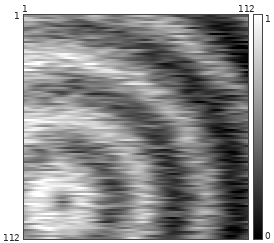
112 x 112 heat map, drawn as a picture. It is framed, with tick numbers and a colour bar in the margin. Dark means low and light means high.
Ninth with the highest average: bottom left. Slope: up to the left. Rings: centred on the bottom left. Average level on the scale: 50%.
